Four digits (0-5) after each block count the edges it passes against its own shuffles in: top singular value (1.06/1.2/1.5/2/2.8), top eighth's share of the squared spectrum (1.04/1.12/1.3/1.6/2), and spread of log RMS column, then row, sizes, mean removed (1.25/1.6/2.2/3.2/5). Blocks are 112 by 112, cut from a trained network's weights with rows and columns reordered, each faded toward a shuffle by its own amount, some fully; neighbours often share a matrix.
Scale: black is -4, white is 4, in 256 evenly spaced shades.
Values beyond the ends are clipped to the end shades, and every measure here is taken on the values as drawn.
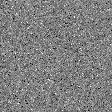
0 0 0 0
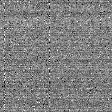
3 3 2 0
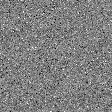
0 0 0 0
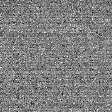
3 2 2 0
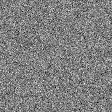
0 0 0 0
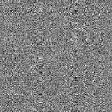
4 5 3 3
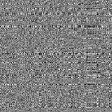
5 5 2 4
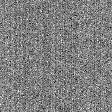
3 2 0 2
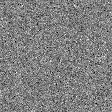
0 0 0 0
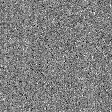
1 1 0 0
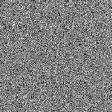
3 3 2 2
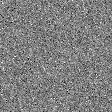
0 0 0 0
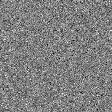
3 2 0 1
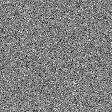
2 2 0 1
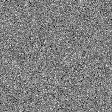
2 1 0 0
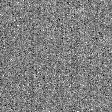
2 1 0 0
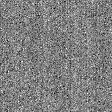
2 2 0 1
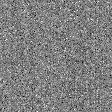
1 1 0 0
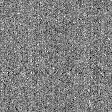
2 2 0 1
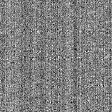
4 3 1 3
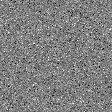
2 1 1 0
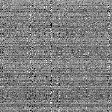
4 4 4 1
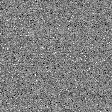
1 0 0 0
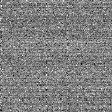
3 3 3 0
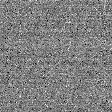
2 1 1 0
